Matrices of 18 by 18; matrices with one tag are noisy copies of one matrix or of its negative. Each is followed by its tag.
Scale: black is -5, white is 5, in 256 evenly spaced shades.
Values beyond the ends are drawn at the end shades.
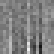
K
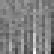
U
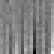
U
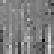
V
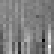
V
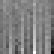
U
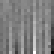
U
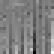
U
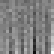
U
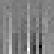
K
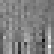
V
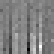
K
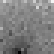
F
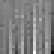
U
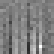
K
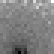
F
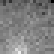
F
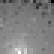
F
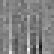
K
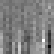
V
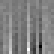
K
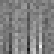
K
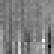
V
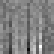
K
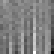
U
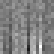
K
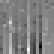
K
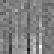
K
